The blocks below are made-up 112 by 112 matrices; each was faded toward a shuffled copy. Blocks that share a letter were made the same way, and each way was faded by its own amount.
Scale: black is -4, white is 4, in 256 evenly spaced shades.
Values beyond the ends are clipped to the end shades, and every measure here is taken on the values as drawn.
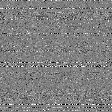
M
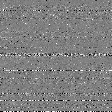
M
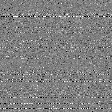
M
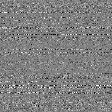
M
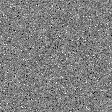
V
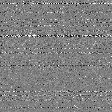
M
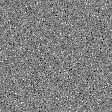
V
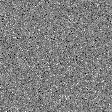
V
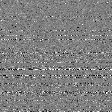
M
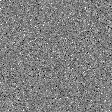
V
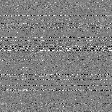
M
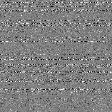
M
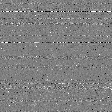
M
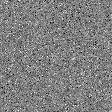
V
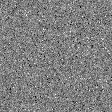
V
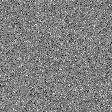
V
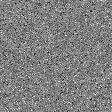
V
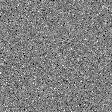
V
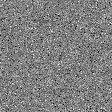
V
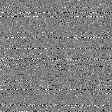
M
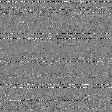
M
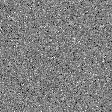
V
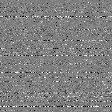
M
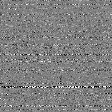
M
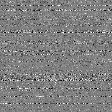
M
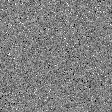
V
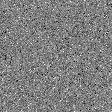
V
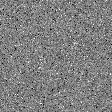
V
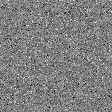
V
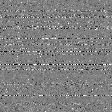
M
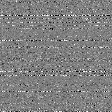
M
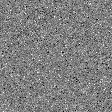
V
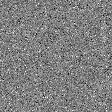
V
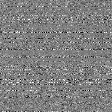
M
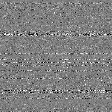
M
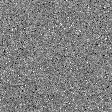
V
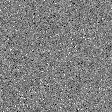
V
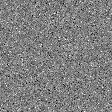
V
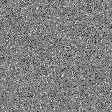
V
